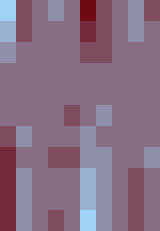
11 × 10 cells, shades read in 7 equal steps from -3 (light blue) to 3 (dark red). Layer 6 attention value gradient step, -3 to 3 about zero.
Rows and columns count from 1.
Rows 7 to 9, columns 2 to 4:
-1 0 0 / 0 0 1 / -1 0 0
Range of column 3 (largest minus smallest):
0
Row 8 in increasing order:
-1 -1 -1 0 0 0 0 1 1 2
